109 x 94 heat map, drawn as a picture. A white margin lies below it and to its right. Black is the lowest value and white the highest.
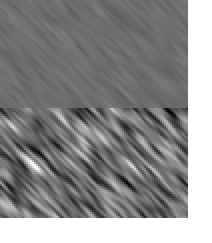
Histogram: heavy tails on both sides. Seam: horizontal, 50% of the way down, the top part calmer. Grain: diagonal, down to the right. Mirror symmetry: none. Slope: none.
